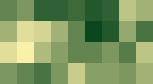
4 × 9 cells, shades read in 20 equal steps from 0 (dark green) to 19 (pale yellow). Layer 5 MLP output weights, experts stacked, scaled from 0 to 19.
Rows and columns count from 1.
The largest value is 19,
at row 3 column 2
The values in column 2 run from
7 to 19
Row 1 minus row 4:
-2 2 -2 -6 -11 -8 -7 5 0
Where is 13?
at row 3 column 3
